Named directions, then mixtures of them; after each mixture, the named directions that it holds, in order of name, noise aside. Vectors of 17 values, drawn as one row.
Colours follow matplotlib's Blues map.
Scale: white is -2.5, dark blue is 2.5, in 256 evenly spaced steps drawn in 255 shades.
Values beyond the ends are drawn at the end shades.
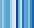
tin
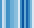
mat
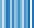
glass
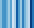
glass, mat, tin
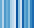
tin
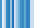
glass, mat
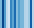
glass, mat, tin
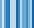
glass, tin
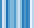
glass, mat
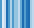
glass, mat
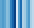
tin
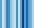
mat, tin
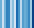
glass, tin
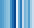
tin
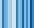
glass, tin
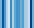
glass, mat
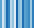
glass, mat, tin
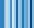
glass, tin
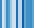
mat, tin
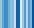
glass, mat, tin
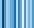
mat, tin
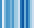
mat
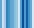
mat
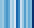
glass, mat, tin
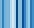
glass, tin
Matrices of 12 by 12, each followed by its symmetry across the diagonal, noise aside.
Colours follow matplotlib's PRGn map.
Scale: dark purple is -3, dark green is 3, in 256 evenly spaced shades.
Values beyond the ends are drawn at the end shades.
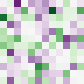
antisymmetric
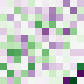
antisymmetric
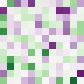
antisymmetric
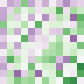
symmetric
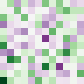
neither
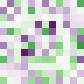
symmetric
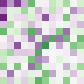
symmetric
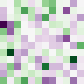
neither
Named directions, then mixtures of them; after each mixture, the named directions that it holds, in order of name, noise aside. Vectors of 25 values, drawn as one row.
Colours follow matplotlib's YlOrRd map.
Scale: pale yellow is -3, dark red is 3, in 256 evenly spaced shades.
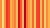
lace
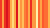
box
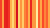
box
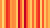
lace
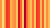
lace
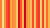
lace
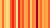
box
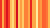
box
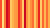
box, lace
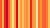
box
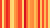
box, lace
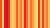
box, lace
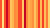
box, lace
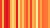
box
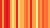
box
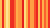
box, lace
